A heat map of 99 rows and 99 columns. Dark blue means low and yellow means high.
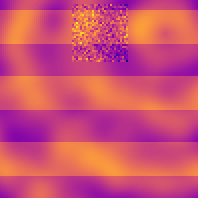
Stripes running across repeat 3 times from top to bottom. Rings spread out from the top right. Values change most from cell to cell in the top middle. No overall slope runs across the table. An odd patch, rougher than its surroundings, sits in the top middle.
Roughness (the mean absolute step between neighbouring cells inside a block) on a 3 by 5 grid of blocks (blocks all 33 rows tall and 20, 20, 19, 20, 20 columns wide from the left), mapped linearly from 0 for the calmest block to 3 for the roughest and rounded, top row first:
0 1 3 1 0 | 0 0 0 0 0 | 0 0 0 0 0
